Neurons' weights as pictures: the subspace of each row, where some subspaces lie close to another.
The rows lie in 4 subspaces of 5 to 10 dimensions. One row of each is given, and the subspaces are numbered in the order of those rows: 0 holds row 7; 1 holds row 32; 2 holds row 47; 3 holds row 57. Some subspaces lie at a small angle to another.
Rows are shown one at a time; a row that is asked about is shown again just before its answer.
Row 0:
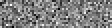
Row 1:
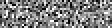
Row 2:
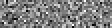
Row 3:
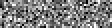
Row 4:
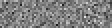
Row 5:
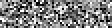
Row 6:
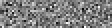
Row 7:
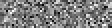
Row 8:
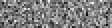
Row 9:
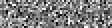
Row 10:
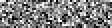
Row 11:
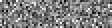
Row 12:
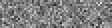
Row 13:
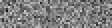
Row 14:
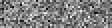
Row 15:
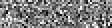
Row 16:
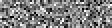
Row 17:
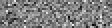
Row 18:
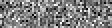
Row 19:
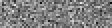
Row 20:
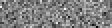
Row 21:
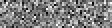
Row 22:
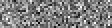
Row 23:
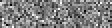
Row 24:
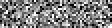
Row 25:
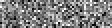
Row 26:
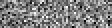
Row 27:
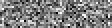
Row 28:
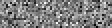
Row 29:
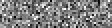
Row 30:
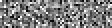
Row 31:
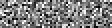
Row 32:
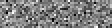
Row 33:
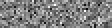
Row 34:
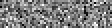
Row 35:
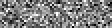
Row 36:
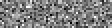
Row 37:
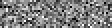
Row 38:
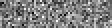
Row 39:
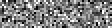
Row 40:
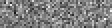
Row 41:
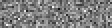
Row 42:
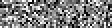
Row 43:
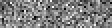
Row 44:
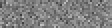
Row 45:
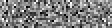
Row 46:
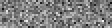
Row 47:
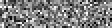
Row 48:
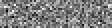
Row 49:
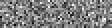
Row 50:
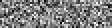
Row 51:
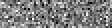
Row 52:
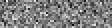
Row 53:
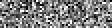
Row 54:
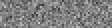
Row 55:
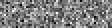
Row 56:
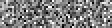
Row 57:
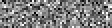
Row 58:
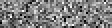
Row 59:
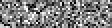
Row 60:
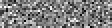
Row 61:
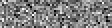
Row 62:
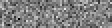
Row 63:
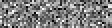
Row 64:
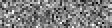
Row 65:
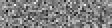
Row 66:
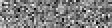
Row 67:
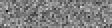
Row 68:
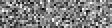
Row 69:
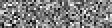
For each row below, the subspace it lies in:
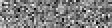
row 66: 0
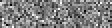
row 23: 1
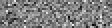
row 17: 3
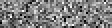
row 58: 0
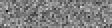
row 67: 0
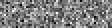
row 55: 0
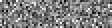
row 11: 1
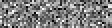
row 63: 3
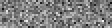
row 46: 0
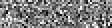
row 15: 3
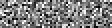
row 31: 0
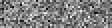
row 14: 0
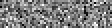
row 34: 1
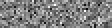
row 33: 1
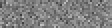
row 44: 1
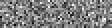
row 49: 1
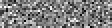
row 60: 3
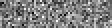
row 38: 1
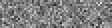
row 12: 1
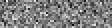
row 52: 3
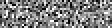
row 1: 3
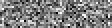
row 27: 0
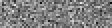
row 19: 0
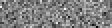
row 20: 1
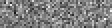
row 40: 1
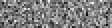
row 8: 1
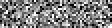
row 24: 3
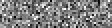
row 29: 0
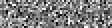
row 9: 3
